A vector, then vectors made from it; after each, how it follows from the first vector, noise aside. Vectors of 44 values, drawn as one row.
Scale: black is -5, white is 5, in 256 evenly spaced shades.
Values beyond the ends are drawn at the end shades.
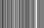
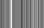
wrapped around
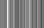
reversed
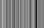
negated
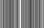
wrapped around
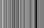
negated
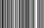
scaled up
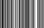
scaled up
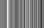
reversed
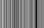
negated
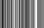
scaled up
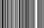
scaled up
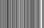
wrapped around
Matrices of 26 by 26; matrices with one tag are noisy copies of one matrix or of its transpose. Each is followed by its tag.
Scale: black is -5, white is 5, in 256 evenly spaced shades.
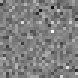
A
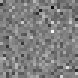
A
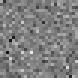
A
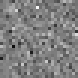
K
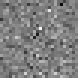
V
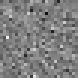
K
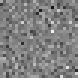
A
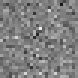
V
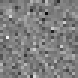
K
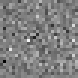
V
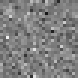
K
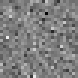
K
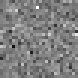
K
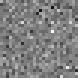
A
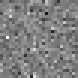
K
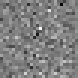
V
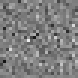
V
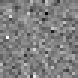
K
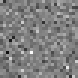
A
